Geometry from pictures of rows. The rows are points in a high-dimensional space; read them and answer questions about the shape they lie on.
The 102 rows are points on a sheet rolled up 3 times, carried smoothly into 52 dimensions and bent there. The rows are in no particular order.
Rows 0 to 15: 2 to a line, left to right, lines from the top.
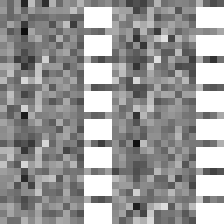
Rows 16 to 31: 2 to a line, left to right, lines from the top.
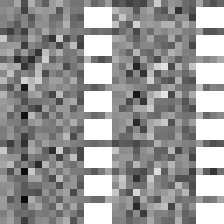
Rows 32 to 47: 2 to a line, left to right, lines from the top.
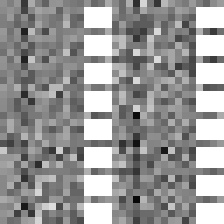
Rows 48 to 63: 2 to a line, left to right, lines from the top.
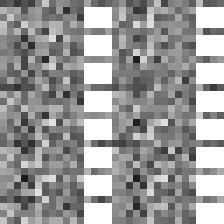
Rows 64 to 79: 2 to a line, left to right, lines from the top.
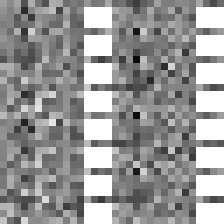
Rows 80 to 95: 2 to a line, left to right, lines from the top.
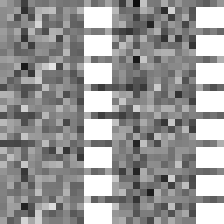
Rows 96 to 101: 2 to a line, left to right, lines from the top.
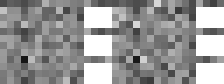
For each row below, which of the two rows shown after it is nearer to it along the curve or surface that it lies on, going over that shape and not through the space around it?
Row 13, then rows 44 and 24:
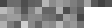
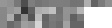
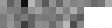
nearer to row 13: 44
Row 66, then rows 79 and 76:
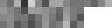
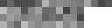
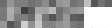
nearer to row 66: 76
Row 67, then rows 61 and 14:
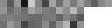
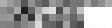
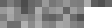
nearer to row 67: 61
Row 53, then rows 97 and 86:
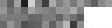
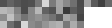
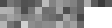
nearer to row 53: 86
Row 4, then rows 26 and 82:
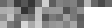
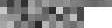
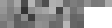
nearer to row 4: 26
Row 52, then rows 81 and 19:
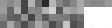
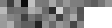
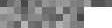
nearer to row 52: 81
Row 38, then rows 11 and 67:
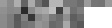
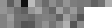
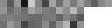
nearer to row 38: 11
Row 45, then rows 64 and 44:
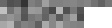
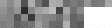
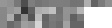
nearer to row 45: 44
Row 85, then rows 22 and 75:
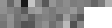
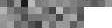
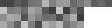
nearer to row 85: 22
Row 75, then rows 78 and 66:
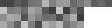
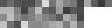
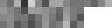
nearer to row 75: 78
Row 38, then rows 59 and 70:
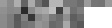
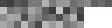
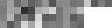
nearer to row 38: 70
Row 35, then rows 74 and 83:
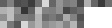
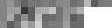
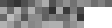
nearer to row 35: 83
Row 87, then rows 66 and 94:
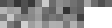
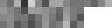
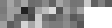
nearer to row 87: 94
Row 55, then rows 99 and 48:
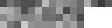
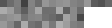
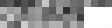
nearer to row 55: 99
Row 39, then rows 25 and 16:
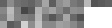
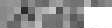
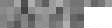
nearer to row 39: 25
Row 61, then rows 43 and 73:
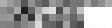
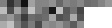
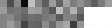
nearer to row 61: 73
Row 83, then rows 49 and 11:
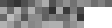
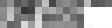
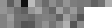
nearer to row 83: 49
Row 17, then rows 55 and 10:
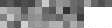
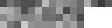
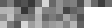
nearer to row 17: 10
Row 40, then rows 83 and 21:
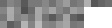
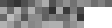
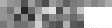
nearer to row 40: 21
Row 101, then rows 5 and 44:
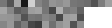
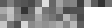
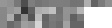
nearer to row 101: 44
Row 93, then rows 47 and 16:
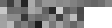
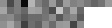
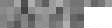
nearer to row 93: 47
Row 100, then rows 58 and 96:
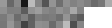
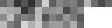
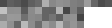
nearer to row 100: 96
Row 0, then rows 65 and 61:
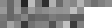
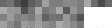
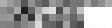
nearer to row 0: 61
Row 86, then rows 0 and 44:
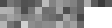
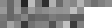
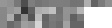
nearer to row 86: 44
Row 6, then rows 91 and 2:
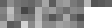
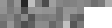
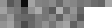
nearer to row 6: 91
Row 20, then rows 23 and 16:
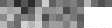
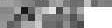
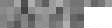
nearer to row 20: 23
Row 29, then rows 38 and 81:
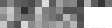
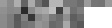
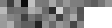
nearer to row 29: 81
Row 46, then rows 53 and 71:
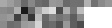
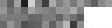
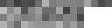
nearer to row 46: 53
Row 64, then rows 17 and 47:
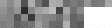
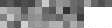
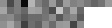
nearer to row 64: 47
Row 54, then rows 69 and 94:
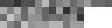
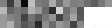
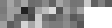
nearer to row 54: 69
